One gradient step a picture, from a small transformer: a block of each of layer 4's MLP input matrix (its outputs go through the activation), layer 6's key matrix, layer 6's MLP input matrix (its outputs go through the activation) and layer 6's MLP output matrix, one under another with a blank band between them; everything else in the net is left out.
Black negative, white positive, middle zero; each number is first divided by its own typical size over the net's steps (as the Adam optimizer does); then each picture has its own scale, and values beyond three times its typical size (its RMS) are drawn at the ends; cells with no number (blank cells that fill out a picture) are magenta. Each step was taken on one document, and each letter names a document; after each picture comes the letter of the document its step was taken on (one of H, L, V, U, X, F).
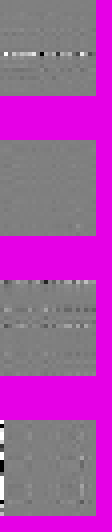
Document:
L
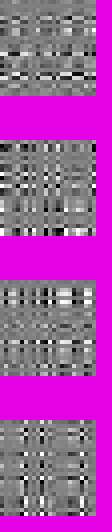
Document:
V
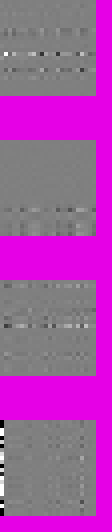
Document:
L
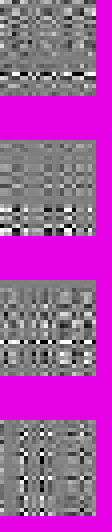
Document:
V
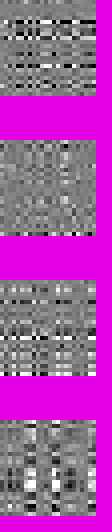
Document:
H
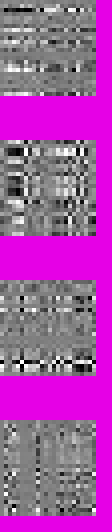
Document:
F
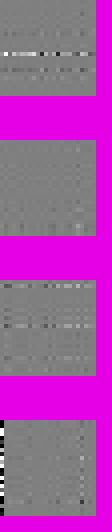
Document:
L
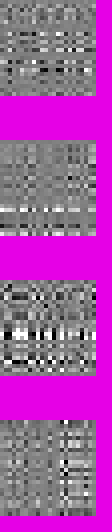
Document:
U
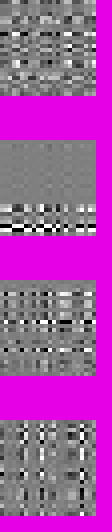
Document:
V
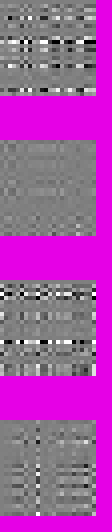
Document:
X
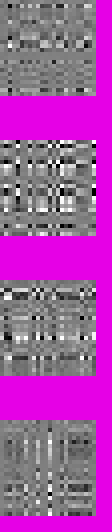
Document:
U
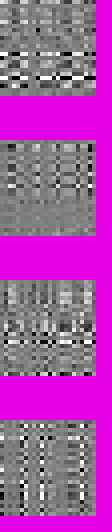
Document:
V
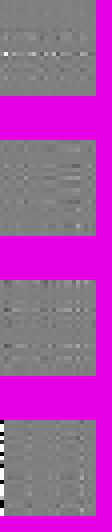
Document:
L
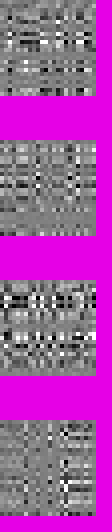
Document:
U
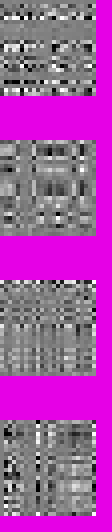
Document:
F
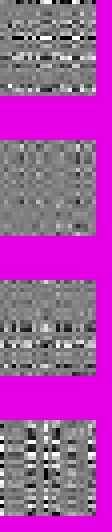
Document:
H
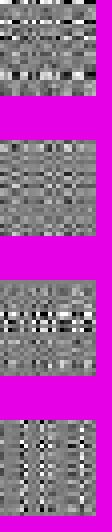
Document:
V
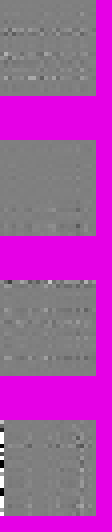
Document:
L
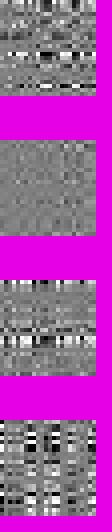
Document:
H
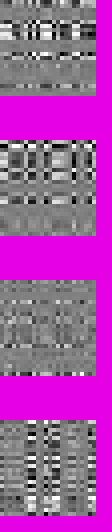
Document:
H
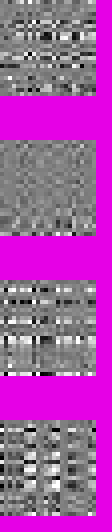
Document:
H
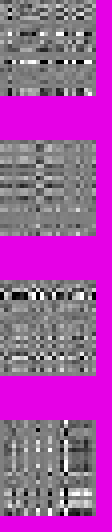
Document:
U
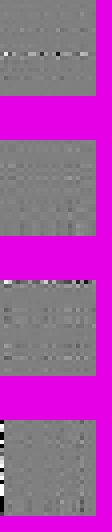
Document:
L
